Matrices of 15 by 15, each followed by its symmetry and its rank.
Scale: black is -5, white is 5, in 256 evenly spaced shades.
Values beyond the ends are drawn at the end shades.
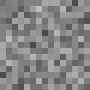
symmetric, full rank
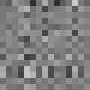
neither, rank three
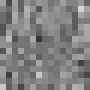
neither, rank three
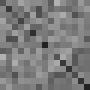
symmetric, full rank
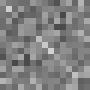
symmetric, full rank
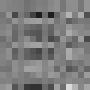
neither, rank two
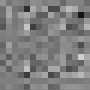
neither, rank three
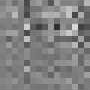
neither, rank three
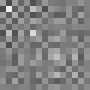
symmetric, rank three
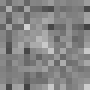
symmetric, rank three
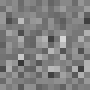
neither, rank three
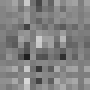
neither, rank two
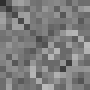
symmetric, full rank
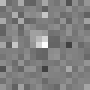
symmetric, rank three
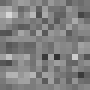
neither, rank three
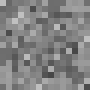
symmetric, full rank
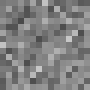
symmetric, full rank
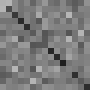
symmetric, full rank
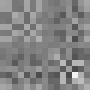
symmetric, rank three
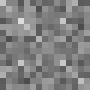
symmetric, rank three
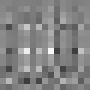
neither, rank two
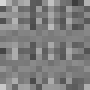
neither, rank two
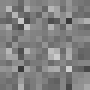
symmetric, rank three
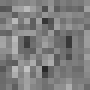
neither, rank three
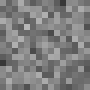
symmetric, full rank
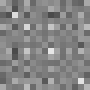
symmetric, rank three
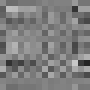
neither, rank two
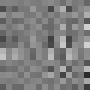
neither, rank two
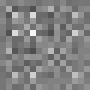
symmetric, rank three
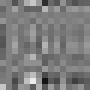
neither, rank two
